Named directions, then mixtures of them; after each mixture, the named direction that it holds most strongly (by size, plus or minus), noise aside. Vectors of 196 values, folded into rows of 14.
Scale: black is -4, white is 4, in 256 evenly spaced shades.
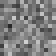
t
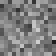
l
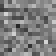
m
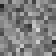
l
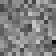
l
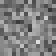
l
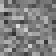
m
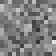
l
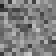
l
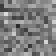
m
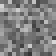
l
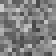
l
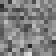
l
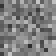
t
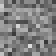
m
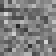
m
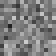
t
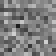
m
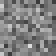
t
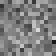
l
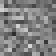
m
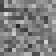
m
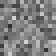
t
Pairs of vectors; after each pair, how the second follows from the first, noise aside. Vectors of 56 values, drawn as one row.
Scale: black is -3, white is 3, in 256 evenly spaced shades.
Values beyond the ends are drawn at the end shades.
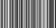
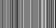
partly zeroed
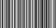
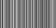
shrunk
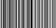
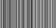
shrunk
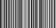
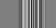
partly zeroed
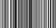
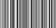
sign-scrambled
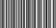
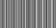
shrunk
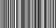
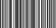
reversed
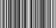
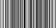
reversed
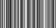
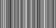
shrunk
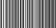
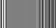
partly zeroed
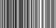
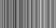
shrunk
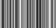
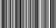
sign-scrambled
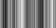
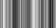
reversed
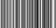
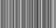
shrunk
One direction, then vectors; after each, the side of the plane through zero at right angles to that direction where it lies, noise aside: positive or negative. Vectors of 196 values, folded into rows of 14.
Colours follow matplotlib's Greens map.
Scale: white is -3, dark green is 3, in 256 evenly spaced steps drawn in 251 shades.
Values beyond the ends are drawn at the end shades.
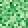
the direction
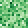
positive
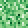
positive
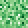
negative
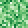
negative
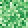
negative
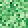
positive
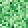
positive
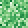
negative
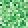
negative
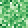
negative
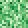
positive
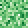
negative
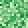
negative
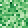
positive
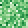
negative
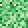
positive
